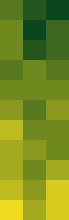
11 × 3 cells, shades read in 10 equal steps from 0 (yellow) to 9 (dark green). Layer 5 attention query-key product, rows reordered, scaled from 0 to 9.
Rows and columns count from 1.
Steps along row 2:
up down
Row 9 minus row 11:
3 2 2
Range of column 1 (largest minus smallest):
6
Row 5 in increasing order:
5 5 5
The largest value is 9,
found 2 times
